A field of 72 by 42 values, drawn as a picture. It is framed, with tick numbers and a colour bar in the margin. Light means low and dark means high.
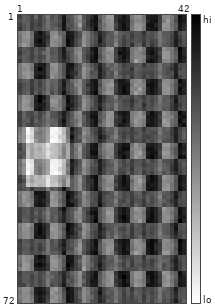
Mirror symmetry: none. Ninth with the lowest average: middle left. Odd patch: lower, in the middle left. Stripes: upright, repeating 6 times.
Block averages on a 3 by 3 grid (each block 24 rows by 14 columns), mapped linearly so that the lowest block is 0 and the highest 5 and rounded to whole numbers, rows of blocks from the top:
555 | 055 | 555
